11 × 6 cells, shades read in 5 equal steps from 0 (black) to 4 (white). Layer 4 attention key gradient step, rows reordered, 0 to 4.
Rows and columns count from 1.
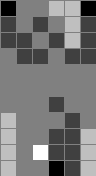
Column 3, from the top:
2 1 2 1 2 2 2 2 2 4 2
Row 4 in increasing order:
1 1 1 1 2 2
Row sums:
10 10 9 8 12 12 11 12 12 14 11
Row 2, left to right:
1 2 1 2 3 1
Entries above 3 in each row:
0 0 0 0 0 0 0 0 0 1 0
